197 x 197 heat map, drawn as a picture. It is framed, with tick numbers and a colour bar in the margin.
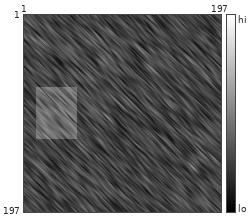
Ninth with the highest average: middle left. Grain: diagonal, down to the right. Average level on the scale: 30%. Odd patch: higher, in the middle left.
